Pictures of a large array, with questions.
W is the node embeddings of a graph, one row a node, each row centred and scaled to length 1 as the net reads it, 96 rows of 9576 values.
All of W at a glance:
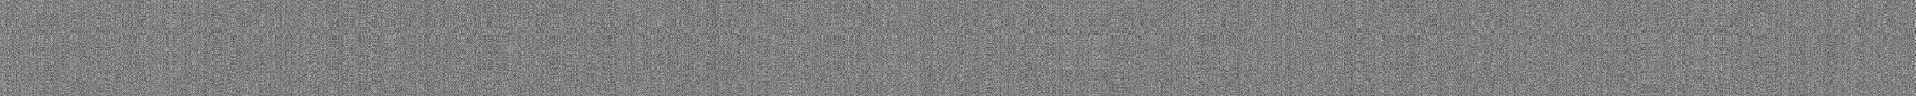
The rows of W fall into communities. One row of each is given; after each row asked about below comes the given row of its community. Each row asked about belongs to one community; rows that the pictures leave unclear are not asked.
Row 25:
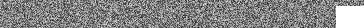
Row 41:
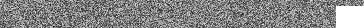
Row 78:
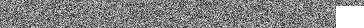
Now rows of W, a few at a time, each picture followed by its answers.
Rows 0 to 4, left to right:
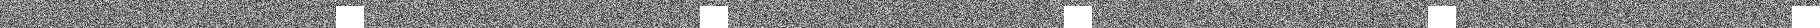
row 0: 41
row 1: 25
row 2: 25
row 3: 78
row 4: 41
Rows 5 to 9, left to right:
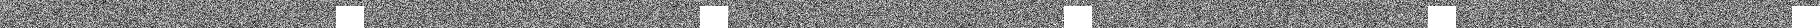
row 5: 41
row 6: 41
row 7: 41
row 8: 25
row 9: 41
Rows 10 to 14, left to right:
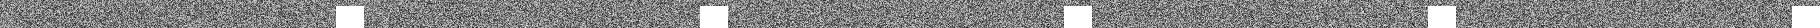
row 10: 78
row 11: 41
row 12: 41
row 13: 78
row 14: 25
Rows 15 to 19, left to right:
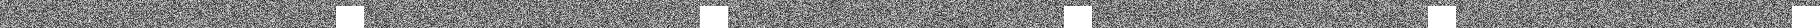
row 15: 78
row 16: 25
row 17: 41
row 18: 78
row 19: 25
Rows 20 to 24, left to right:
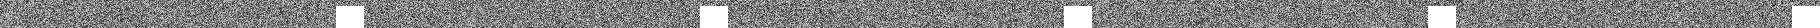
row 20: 25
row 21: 25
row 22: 25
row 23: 41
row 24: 25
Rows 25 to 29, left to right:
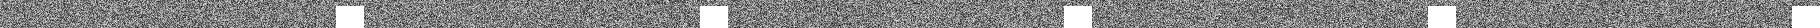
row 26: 25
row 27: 41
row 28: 78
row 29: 41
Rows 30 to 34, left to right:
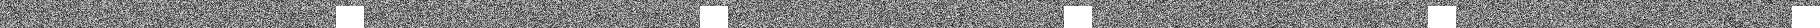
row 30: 78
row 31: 78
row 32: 78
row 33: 25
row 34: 25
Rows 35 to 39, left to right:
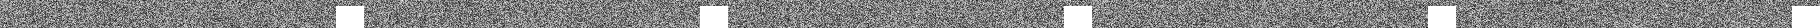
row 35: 41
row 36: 41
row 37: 41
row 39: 41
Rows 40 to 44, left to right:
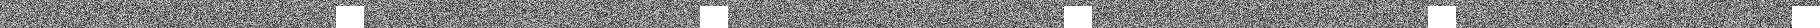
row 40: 78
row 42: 41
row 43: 78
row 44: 41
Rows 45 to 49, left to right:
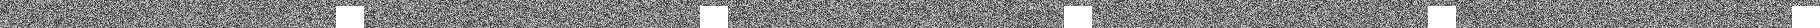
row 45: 25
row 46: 41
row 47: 78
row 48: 25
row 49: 78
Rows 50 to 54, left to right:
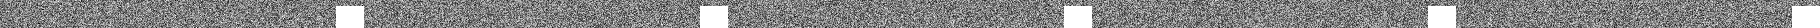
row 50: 25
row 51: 41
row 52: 25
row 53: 41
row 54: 78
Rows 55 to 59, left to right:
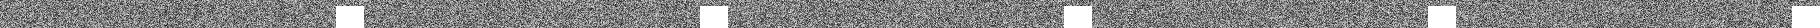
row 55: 78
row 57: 41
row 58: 78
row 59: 25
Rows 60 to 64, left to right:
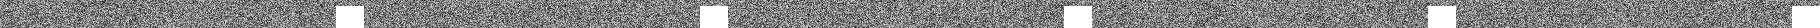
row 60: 41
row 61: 78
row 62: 41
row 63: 41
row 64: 41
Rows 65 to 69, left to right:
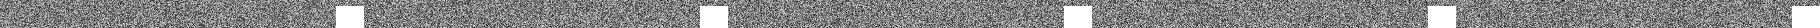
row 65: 25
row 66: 25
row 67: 41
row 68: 41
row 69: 41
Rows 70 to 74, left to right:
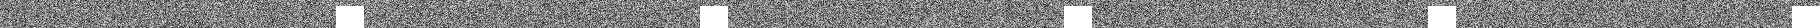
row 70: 25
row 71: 78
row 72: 78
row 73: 25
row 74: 41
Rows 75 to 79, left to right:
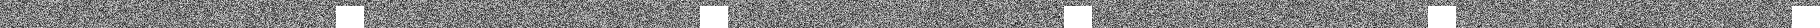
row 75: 25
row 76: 25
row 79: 25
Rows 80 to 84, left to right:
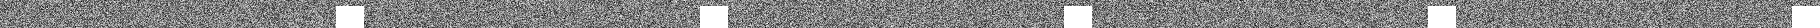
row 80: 25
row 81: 41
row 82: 41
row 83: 25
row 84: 78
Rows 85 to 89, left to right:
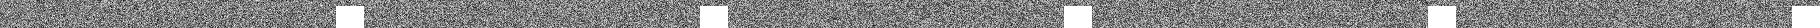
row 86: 41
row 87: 78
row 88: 78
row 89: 41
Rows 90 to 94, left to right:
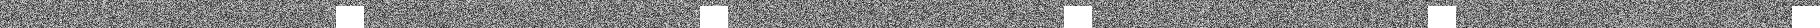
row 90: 78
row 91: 78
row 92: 78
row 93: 25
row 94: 41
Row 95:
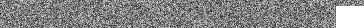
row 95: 78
